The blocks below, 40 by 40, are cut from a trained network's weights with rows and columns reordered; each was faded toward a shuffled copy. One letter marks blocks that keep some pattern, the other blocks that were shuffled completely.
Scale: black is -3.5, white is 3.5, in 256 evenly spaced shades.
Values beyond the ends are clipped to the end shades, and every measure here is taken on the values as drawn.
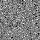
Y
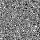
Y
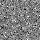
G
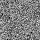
G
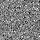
G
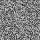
Y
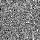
Y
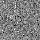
Y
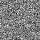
G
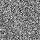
Y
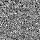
G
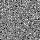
G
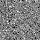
Y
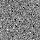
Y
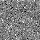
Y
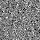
G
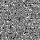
Y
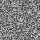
Y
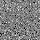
Y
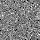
G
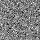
G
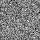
G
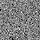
Y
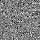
Y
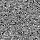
Y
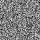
Y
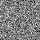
G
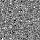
Y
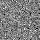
G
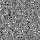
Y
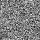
G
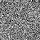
Y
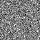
G
